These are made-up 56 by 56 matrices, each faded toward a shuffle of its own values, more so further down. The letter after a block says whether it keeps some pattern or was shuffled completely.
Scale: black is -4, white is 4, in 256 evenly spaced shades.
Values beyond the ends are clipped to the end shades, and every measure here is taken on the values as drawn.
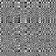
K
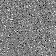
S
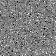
S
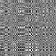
K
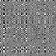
K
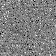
S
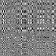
K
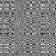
K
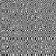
K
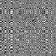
K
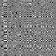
K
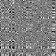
K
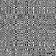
K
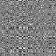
K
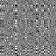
K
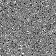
S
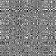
K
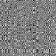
K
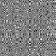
K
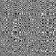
K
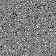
S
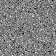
S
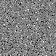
S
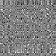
K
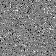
S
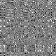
K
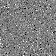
S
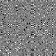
K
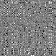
K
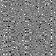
K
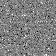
S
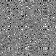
K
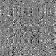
K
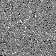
S
